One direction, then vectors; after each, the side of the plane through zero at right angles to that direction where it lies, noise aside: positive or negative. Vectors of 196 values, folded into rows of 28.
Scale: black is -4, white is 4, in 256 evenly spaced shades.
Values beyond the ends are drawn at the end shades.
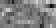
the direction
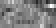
negative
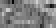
positive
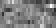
negative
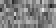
positive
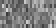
positive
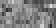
negative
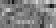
positive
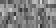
positive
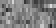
negative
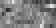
negative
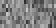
negative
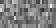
negative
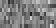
positive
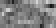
positive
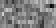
positive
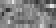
negative
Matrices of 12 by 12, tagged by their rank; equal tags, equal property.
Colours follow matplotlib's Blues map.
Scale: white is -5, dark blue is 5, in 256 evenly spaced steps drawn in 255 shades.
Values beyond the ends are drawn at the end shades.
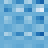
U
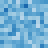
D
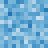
D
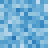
D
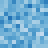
D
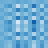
U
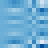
U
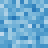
D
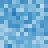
D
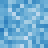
D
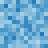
D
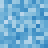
D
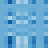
U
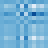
U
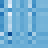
U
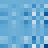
U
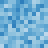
D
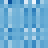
U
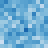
D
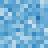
D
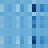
U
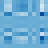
U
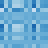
U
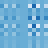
U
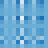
U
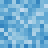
D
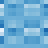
U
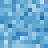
D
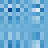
U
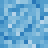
D
